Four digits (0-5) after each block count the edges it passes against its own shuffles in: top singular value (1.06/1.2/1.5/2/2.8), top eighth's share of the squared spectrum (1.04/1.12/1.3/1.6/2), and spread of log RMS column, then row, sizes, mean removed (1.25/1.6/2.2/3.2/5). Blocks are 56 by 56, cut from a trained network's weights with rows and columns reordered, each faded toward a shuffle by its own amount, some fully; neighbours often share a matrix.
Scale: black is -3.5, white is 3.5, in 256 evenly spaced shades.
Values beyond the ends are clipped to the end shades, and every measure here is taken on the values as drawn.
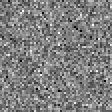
1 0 0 0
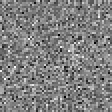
2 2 0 1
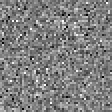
2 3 1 1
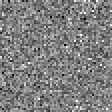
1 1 0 0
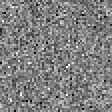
0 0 0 0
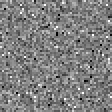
0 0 0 0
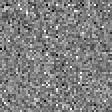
2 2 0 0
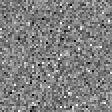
2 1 0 0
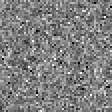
0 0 0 0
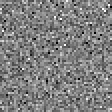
0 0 0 0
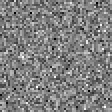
2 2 0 0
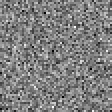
1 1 0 0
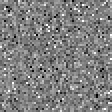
0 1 0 0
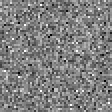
1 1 0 0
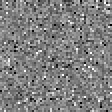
2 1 0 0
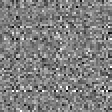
4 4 1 3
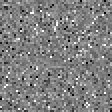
1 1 0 0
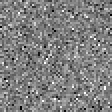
0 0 0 0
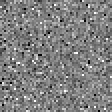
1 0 0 0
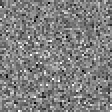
1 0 0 0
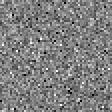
0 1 0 0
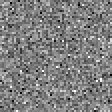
2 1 0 0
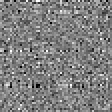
3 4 1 2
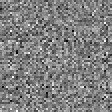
3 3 2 1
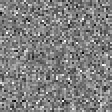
3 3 0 1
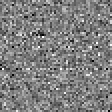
3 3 0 2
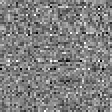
3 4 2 3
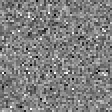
1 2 0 0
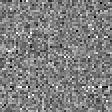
3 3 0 1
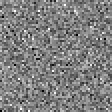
2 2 0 0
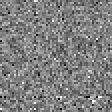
3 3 0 1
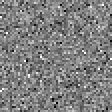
1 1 0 0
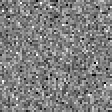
0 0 0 0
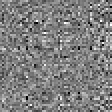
4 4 3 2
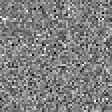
3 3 0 1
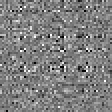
4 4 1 3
